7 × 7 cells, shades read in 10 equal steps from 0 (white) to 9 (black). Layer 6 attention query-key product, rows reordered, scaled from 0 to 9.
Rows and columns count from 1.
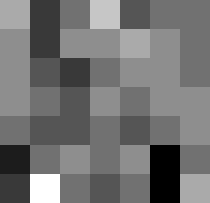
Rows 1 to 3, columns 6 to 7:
5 5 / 4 5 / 4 5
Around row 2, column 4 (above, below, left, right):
2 5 4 3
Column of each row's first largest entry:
2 2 3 3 2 6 6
